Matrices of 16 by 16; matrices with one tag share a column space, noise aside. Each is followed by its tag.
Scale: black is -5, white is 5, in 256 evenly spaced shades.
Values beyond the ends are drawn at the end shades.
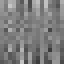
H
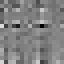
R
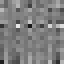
R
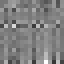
R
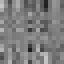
H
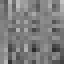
H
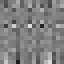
R
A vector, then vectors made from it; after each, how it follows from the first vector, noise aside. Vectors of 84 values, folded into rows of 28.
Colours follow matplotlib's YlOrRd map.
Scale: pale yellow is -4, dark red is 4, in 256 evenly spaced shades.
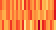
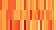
sign-scrambled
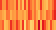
copied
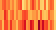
sign-scrambled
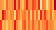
wrapped around
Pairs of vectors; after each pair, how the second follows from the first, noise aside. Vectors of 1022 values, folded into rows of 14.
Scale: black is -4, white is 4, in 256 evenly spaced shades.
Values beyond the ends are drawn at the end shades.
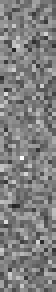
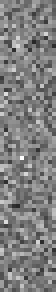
copied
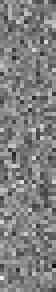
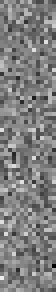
copied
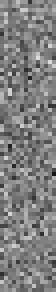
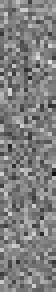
copied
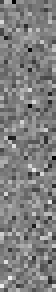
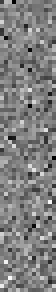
copied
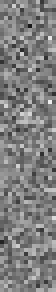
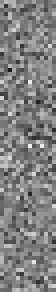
wrapped around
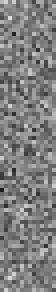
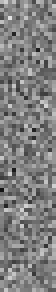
copied
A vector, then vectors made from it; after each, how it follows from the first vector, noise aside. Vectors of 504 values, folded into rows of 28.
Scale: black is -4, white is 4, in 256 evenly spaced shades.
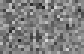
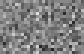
reversed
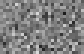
reversed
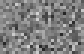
reversed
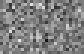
negated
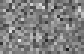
negated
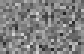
reversed
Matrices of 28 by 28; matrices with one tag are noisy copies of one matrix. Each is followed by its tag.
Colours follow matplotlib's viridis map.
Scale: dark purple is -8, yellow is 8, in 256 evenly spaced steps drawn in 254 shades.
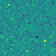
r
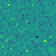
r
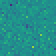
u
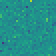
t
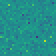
r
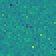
u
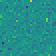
t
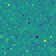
r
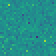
r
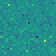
r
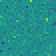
t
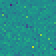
u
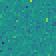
t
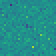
u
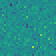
u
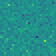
r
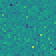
u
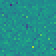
u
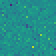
u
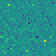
r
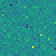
u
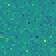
r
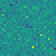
u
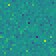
r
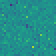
u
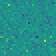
r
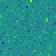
t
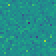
r
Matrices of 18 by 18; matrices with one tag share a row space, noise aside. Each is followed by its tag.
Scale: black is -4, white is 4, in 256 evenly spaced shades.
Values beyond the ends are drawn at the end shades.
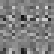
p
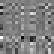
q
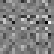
p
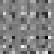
p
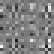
q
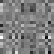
q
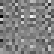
q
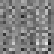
p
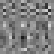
p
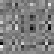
q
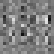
p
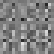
p
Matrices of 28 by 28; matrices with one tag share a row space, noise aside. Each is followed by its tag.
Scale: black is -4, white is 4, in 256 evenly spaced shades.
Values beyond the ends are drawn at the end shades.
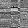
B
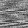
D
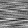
D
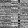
B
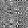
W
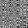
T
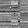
B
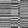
B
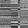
B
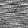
D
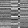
B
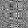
W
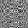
W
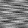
D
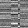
B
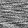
D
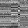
B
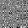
T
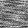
D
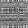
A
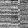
B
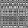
A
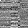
B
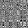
T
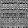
A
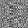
W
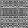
A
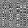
T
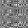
W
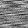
D
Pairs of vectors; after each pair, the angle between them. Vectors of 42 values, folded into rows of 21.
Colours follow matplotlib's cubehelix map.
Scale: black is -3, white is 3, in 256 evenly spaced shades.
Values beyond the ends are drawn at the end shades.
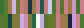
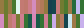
partly opposed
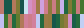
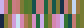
partly opposed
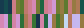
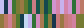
orthogonal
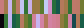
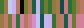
orthogonal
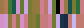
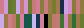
orthogonal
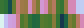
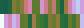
nearly parallel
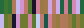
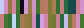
partly opposed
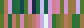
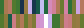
nearly parallel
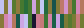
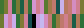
partly aligned
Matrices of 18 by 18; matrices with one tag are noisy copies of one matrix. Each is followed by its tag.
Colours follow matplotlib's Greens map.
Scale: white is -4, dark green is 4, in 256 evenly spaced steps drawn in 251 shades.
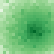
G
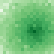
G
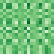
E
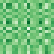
E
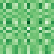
E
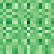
E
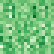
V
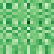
E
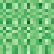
E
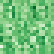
V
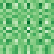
E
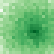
G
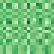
E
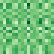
E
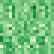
V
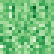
V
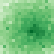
G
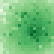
G
